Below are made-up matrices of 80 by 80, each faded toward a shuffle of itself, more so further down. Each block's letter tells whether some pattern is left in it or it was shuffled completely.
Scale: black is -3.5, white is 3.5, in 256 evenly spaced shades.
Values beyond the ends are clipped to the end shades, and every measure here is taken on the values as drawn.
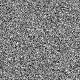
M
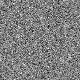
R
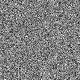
R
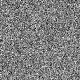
M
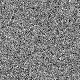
M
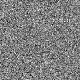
R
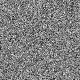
M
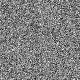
R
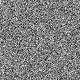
M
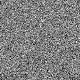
R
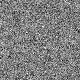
M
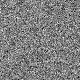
M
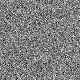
R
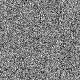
R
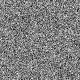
M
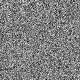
M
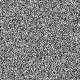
M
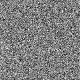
M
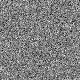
M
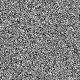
R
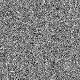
R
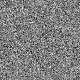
R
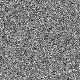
M
